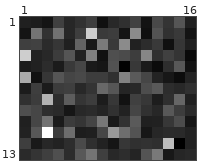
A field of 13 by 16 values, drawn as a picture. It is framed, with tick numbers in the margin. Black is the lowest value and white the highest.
Histogram: skewed, a long tail of high values. Roughest part: top middle. Average level on the scale: 20%.
